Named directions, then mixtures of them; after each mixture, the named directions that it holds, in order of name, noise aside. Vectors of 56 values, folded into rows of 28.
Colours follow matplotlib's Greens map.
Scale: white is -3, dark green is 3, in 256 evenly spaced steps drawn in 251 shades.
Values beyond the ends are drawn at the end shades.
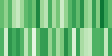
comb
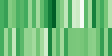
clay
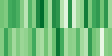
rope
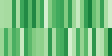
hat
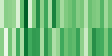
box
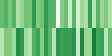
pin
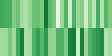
hat, pin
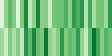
box, clay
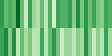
box, pin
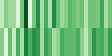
box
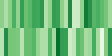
hat, rope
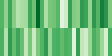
comb, rope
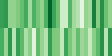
clay, comb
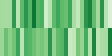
hat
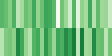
pin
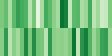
comb, rope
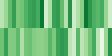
hat, rope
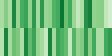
comb, hat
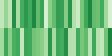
hat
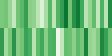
pin, rope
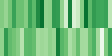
hat, rope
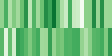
box, clay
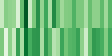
box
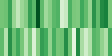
comb, rope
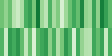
comb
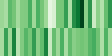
clay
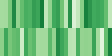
hat, rope
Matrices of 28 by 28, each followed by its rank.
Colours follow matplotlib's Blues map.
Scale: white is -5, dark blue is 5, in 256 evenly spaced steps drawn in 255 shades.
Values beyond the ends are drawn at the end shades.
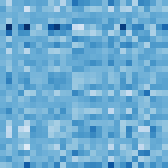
three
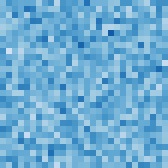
full rank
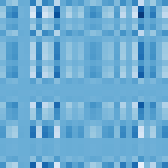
one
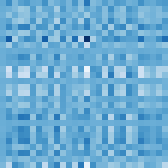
two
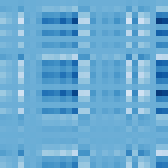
one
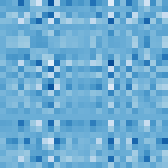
two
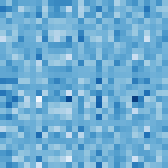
three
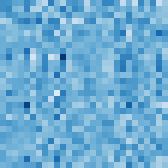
five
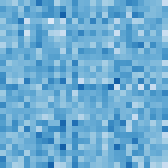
five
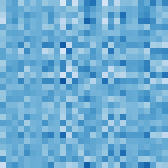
three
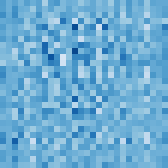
five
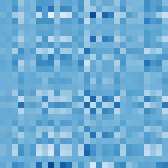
two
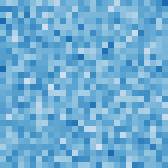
full rank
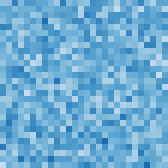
full rank
